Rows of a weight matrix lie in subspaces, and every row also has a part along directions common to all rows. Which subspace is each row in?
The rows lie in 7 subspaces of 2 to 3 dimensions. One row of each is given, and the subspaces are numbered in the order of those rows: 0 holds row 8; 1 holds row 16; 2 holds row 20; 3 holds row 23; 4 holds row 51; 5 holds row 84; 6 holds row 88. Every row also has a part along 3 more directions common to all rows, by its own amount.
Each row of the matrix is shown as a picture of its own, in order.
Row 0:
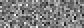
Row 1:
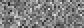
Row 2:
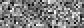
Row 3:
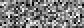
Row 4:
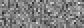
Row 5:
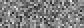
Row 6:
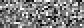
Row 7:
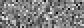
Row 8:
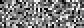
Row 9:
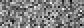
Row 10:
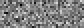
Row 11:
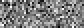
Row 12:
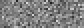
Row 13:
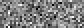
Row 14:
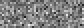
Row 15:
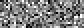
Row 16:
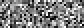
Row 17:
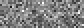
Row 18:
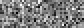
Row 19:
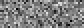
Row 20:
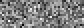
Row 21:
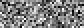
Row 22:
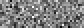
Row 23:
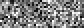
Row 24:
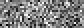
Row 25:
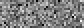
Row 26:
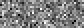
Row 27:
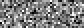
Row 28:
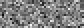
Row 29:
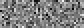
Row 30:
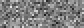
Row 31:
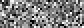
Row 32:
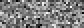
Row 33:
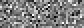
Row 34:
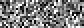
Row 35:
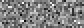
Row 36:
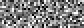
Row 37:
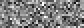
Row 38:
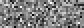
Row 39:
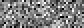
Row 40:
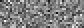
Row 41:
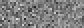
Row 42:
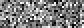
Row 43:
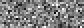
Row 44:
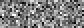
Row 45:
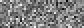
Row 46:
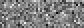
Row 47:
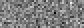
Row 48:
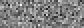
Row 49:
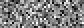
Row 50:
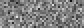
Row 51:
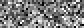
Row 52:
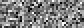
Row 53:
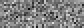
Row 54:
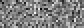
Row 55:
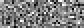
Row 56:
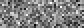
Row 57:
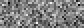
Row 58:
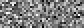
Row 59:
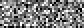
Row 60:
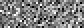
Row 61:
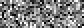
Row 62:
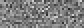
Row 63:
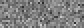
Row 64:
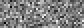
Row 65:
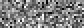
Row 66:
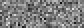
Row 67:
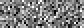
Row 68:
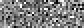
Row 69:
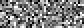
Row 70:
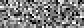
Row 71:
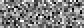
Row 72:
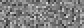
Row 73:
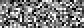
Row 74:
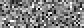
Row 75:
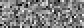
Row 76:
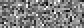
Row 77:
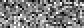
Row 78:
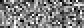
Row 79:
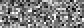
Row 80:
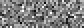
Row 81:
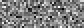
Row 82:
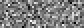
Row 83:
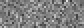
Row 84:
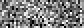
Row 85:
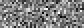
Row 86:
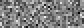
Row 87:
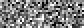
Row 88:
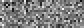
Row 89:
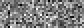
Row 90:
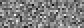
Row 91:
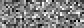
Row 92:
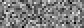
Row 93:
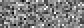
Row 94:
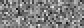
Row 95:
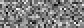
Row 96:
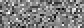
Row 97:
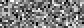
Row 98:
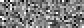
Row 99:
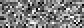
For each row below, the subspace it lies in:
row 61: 4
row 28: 4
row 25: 2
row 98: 6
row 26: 4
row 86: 4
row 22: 3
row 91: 6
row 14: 2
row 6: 1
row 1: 4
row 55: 0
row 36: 2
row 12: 0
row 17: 4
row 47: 5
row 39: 6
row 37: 4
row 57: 4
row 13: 1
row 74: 5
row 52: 3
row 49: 5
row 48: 1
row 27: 0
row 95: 1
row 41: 2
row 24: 5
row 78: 0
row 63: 5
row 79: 3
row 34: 2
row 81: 2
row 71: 0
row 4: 4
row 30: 6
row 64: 6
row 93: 2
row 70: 1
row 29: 0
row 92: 1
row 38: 0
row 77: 0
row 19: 1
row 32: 6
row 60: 3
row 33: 1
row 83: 5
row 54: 0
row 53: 2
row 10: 1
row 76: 2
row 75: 2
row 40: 6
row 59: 2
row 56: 4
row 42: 6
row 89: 1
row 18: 3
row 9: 5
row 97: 5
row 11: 6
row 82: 1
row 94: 1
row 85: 0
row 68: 0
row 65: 6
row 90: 4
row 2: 3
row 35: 0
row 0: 2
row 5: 5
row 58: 3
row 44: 4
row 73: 3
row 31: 5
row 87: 6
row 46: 0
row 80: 6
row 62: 1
